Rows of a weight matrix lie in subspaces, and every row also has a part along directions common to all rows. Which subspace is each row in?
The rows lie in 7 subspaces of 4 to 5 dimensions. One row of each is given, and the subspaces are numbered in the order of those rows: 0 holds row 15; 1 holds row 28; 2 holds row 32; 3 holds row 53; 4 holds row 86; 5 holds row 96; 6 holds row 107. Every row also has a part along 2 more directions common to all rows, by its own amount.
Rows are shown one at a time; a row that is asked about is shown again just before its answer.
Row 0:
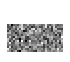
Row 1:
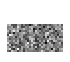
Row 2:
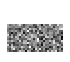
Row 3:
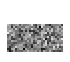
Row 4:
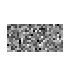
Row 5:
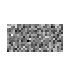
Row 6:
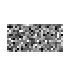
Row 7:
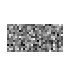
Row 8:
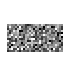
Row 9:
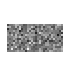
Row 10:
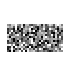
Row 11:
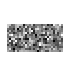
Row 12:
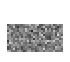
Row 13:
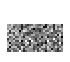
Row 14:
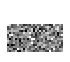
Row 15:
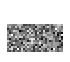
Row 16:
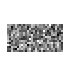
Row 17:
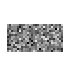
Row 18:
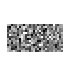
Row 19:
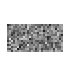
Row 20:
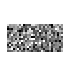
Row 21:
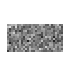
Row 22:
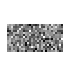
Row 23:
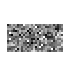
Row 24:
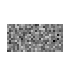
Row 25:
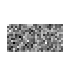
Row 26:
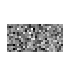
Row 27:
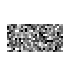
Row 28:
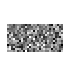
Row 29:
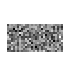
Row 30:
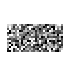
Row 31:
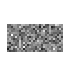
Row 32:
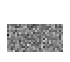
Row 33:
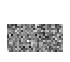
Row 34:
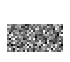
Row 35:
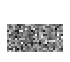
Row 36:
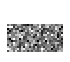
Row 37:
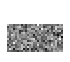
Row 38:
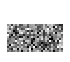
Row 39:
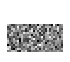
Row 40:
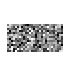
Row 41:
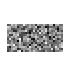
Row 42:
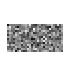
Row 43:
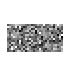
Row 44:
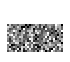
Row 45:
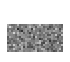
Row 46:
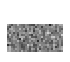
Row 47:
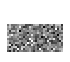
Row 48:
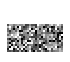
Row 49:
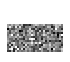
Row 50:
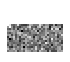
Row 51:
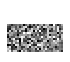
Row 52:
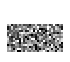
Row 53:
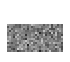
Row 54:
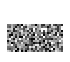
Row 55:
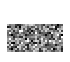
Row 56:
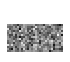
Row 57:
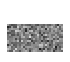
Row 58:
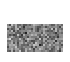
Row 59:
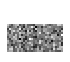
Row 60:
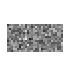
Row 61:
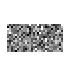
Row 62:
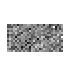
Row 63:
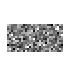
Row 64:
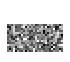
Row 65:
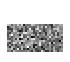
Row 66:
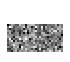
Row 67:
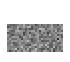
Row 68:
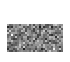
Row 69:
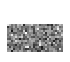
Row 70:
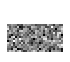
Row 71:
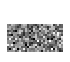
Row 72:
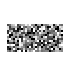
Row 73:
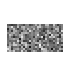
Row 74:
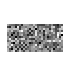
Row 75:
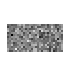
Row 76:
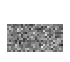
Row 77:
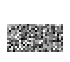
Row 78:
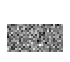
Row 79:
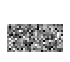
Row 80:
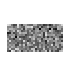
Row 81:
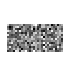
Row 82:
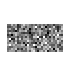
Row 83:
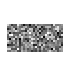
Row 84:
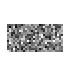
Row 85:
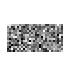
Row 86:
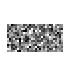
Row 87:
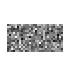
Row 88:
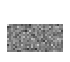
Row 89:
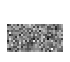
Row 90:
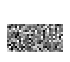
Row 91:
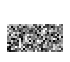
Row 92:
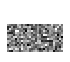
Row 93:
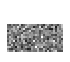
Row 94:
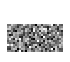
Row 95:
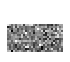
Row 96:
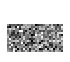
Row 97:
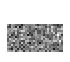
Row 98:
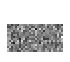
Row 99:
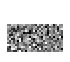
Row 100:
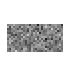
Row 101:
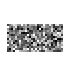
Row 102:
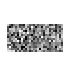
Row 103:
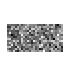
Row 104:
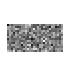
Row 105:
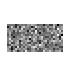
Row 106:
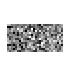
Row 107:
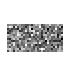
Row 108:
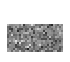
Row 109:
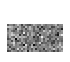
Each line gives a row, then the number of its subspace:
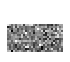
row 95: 1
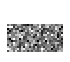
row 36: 6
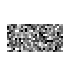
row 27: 5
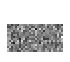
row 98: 4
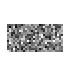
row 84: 5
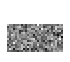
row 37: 2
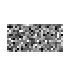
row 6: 6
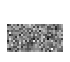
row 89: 0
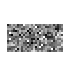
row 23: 0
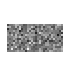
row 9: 3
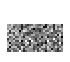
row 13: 4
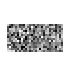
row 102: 3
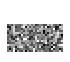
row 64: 1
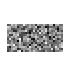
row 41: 0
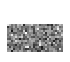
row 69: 1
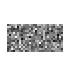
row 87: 4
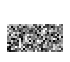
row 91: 6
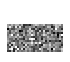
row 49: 1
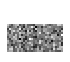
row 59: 3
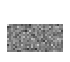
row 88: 2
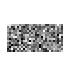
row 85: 6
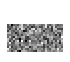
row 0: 4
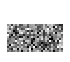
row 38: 0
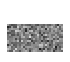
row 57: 5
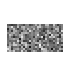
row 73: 6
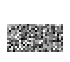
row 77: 3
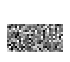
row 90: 0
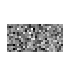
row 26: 6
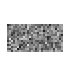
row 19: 3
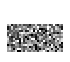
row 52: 0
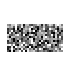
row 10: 1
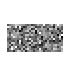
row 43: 3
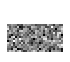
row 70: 4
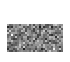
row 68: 6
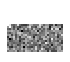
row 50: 6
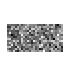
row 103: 0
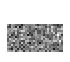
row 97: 4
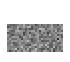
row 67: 5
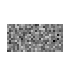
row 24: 5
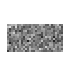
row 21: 5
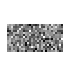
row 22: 2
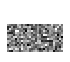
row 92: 5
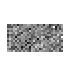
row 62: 0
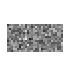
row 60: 3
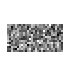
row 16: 3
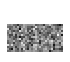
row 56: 3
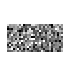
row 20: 1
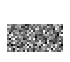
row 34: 1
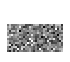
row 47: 4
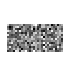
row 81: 2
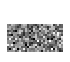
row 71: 2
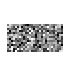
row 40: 6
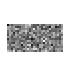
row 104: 2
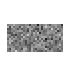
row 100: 2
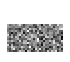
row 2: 0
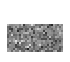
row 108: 1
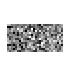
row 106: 6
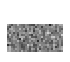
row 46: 3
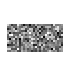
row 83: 0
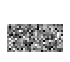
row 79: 2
